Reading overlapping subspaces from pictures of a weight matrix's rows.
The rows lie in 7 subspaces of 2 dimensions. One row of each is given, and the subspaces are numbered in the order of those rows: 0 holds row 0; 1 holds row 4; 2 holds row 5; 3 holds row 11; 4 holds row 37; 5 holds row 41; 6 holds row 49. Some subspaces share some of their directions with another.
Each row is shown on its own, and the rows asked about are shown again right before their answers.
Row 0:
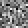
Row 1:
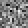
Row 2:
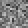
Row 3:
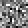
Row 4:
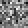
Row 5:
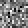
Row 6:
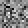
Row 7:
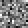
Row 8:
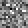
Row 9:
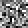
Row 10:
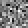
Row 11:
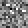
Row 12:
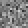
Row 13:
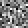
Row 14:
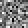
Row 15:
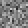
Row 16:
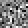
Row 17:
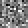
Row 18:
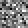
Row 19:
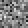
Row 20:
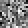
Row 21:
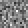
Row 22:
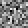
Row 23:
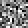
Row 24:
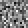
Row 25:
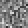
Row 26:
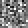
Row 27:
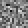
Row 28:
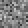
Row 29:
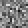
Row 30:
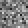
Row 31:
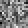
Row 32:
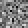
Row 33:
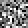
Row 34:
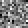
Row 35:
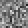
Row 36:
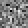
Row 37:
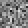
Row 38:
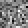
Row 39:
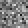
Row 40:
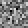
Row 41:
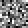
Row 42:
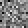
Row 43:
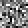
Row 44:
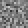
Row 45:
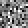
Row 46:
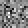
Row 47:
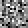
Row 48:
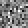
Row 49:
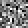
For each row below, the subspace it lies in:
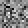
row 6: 2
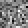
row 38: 3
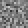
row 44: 6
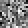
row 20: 1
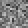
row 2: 2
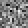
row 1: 5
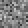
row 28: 5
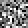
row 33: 5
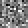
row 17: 4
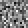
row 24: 6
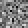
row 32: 0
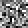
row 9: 2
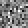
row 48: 2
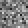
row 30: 3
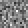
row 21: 6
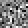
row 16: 4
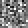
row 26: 4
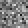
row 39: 3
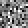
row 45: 2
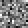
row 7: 5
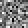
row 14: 0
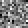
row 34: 5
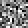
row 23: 6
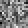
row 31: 1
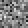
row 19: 5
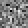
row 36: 5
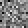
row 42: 0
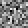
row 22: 1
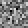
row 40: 1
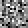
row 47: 4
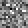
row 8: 3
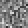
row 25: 4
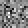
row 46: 2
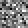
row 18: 3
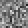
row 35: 4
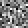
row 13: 0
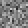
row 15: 1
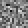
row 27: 6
